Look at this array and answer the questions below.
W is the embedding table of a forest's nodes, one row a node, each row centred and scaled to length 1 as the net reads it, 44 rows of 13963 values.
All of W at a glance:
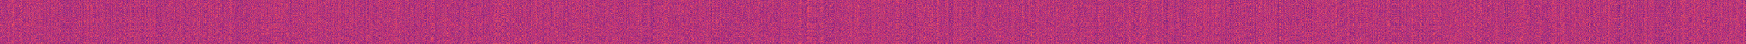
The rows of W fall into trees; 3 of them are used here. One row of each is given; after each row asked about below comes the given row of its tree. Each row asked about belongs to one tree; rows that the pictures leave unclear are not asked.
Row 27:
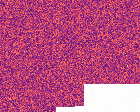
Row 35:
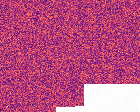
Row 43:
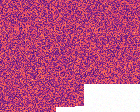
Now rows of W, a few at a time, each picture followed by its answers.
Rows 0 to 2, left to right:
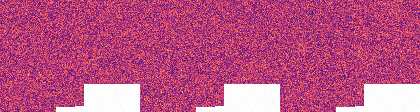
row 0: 27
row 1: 43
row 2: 27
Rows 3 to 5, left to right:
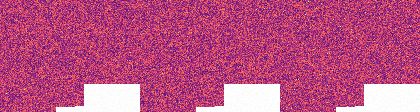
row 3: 43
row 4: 43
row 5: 35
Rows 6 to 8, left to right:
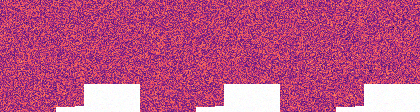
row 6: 35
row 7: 27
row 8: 27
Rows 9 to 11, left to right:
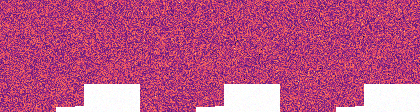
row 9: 43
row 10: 27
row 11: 27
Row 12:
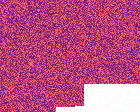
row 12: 27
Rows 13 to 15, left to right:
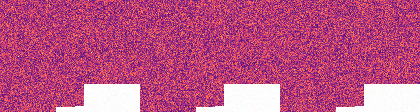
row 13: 43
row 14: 27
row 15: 43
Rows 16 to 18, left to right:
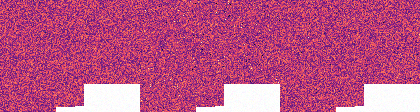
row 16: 27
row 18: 43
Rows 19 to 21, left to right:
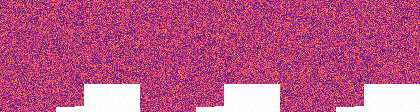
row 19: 35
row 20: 43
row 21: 43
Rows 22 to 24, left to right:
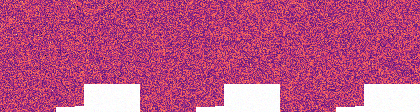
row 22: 35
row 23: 27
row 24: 27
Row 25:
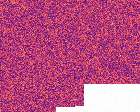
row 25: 27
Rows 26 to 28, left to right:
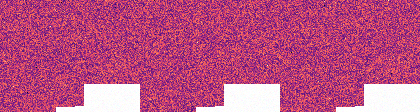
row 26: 43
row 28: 43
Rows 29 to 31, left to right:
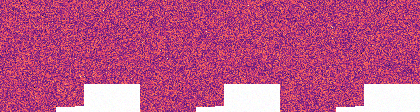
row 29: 35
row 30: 27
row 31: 27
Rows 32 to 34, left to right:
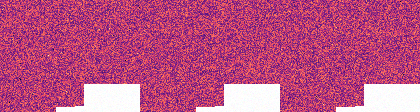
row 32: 35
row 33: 43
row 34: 43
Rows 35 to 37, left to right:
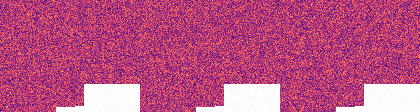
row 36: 35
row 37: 27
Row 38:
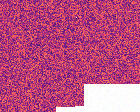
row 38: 27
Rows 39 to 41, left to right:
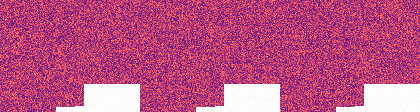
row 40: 35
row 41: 27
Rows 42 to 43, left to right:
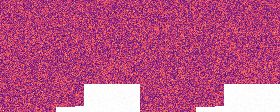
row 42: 43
